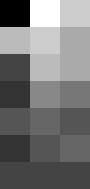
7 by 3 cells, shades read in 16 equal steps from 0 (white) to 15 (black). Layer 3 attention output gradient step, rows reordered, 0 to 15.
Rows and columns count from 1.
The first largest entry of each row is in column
1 3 1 1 1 1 1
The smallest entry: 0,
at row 1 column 2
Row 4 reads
12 7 8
